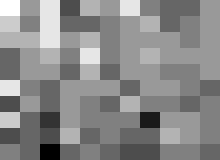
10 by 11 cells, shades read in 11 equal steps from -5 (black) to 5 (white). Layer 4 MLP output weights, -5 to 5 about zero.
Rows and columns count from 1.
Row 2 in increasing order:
-1 -1 -1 0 0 0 1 1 2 3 4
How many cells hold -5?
1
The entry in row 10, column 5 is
0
